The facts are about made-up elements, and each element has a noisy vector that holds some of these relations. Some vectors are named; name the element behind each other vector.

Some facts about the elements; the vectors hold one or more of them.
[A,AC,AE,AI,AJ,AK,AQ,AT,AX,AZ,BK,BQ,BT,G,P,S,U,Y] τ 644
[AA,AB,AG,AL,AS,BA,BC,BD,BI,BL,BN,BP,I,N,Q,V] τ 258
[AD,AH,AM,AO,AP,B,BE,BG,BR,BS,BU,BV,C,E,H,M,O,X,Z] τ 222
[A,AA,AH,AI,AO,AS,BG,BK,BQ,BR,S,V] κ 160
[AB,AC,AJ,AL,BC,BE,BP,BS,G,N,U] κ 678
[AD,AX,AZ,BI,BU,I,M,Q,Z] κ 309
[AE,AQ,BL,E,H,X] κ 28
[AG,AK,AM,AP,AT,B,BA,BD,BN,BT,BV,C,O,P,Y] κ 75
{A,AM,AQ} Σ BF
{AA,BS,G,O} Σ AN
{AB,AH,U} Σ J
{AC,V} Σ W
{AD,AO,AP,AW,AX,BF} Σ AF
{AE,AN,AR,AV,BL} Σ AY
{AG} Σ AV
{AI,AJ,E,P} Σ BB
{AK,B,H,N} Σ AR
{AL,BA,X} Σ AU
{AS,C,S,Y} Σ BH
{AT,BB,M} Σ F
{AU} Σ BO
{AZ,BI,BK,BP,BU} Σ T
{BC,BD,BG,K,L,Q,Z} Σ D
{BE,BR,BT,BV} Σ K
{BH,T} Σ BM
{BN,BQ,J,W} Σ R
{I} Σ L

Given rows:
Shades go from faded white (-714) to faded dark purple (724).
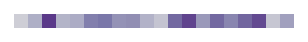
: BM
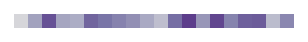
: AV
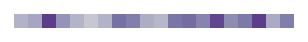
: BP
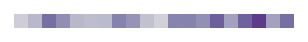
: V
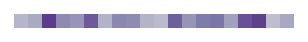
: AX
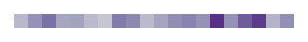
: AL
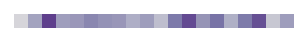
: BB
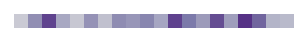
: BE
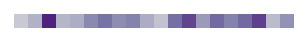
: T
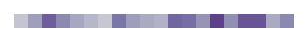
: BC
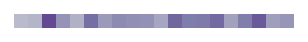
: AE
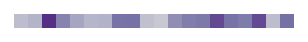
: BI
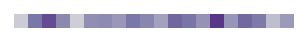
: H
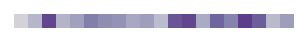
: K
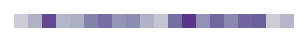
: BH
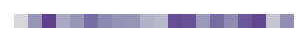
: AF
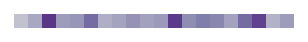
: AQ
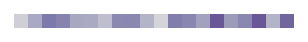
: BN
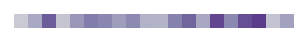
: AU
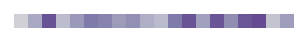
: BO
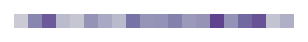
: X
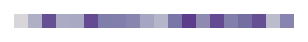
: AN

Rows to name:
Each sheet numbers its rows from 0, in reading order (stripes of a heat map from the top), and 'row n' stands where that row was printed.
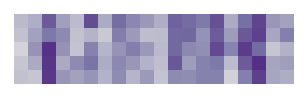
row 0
G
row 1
AB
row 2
Z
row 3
A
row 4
AI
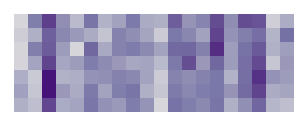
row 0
AD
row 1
BD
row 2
BS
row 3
F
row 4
BK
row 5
AZ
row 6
Y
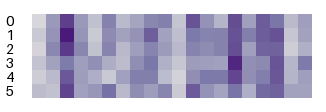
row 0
BV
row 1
BU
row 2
M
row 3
BA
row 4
AS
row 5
BT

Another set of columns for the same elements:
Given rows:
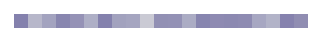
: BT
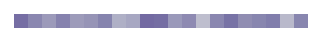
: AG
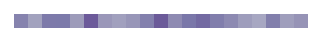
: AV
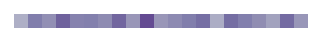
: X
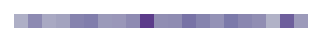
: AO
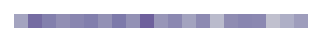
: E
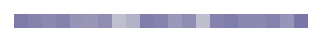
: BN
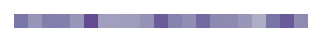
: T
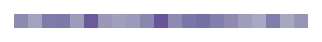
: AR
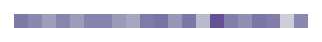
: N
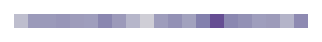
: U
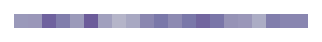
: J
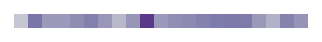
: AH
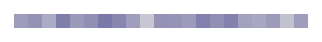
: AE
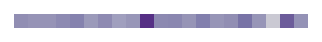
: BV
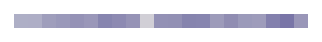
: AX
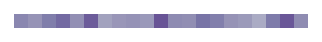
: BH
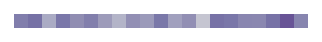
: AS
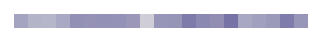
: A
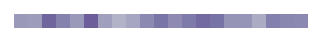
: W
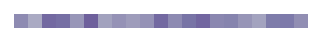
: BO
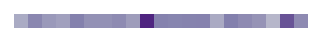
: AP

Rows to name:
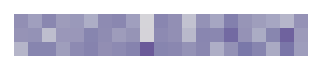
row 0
P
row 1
BK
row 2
M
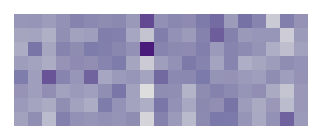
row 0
BE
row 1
G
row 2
H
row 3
AQ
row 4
BB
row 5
AJ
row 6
AK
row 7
S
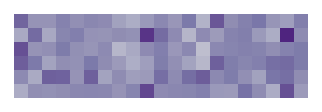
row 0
BC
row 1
C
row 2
BD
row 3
BP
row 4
AU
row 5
Z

